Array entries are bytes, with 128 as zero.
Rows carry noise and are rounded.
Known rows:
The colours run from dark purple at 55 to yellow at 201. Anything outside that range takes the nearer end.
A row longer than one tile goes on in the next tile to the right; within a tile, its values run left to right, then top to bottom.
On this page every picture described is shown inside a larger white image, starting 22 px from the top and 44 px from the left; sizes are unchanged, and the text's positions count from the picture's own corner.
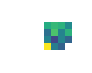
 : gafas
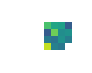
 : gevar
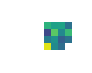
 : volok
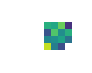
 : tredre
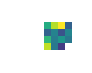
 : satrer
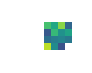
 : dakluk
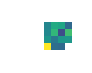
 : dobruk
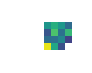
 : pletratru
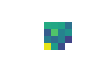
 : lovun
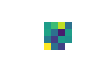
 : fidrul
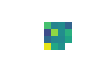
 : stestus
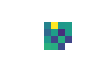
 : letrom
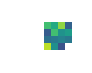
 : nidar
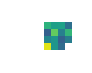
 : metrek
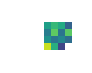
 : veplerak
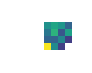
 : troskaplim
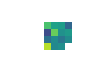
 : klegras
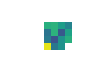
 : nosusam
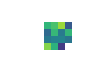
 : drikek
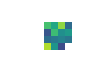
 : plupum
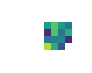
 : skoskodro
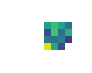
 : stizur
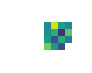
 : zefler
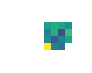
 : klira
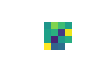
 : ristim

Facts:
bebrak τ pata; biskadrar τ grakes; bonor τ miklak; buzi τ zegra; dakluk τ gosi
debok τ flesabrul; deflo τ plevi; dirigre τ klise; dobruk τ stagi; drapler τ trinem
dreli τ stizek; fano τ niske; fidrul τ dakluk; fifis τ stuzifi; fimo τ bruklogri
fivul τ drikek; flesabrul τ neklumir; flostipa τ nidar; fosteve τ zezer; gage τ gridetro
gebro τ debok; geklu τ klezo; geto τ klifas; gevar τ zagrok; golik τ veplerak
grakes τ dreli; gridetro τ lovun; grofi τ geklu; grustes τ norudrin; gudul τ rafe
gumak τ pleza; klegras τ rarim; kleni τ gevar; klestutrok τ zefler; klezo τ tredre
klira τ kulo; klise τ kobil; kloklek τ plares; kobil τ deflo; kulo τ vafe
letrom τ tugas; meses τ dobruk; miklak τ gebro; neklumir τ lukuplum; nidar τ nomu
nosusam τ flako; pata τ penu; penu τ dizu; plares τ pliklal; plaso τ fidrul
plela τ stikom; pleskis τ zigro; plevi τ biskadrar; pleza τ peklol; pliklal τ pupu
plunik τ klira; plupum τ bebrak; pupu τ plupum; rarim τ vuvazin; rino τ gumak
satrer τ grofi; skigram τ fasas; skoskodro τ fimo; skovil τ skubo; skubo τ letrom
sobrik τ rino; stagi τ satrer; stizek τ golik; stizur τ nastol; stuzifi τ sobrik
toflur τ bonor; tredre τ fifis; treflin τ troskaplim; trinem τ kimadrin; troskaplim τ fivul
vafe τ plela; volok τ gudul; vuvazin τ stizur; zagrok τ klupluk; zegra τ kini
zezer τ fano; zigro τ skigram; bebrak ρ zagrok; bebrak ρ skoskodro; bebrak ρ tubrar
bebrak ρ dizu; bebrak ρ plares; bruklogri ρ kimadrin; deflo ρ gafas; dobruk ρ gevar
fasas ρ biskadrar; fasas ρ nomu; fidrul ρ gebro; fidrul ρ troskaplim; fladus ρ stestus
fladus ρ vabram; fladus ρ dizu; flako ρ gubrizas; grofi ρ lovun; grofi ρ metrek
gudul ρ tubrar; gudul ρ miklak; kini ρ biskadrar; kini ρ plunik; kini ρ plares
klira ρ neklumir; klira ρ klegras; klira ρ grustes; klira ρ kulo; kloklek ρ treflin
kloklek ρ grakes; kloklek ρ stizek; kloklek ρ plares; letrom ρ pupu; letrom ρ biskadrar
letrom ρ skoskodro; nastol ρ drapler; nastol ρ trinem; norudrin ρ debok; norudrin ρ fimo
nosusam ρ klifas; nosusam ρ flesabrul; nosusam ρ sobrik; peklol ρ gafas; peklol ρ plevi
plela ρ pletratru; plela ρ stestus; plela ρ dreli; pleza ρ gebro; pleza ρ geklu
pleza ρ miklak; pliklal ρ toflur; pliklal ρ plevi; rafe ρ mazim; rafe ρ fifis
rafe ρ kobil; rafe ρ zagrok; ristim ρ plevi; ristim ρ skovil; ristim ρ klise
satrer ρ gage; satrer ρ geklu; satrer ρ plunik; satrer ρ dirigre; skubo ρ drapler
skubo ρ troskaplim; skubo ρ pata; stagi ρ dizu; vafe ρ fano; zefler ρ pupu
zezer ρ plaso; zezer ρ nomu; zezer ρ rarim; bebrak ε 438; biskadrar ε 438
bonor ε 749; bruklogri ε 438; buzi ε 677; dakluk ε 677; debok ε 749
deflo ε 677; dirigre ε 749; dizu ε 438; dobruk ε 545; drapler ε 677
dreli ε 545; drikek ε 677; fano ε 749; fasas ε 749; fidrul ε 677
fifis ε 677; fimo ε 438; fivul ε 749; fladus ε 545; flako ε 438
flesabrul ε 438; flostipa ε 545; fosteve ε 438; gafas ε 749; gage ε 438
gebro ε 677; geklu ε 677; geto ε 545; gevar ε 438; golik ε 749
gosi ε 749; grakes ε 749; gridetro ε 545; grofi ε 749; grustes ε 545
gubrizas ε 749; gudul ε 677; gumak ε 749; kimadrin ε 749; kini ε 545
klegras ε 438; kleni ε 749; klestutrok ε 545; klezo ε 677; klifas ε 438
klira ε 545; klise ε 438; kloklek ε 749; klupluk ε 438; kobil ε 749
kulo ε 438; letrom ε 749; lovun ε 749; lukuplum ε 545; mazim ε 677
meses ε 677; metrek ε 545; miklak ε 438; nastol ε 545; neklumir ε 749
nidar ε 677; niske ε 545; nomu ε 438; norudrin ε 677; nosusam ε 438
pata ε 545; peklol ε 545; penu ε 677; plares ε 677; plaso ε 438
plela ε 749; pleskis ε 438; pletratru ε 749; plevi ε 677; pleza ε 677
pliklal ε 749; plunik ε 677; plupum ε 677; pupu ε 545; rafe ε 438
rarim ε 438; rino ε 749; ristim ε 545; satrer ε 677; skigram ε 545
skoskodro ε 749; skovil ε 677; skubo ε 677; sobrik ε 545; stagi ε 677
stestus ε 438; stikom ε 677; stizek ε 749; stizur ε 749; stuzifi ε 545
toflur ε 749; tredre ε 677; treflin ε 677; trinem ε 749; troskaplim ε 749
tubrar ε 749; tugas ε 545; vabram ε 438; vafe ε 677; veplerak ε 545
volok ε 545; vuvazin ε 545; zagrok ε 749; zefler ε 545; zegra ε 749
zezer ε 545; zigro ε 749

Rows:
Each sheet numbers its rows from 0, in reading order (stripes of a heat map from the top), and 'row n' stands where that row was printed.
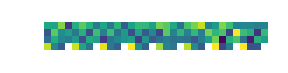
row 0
meses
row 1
rafe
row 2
drapler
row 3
kloklek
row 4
klise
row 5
plevi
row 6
peklol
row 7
nastol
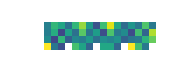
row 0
grofi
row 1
nomu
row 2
biskadrar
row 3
stagi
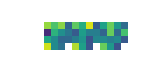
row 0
miklak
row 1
gebro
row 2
pupu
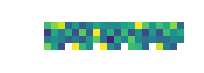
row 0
plunik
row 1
fladus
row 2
plela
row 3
kini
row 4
skovil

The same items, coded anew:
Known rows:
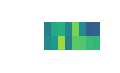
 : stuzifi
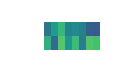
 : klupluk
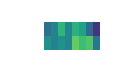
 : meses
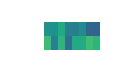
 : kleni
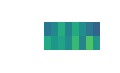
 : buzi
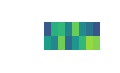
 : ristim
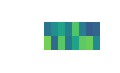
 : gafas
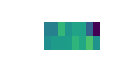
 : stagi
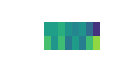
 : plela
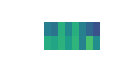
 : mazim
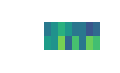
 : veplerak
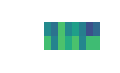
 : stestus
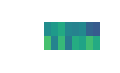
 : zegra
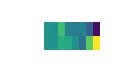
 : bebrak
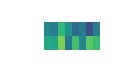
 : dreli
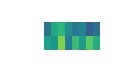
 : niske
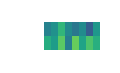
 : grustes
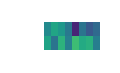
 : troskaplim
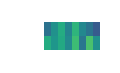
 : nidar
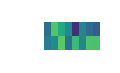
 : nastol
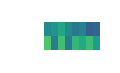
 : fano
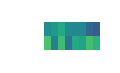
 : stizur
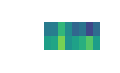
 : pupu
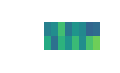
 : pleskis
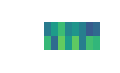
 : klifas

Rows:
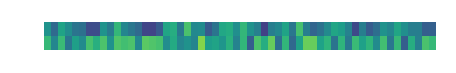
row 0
stizek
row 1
dizu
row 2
deflo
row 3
norudrin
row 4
toflur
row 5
trinem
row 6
golik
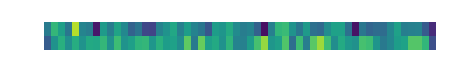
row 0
pleza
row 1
tubrar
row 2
penu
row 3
letrom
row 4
klira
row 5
dirigre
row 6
geklu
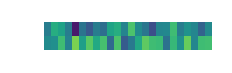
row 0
pata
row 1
pliklal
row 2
klegras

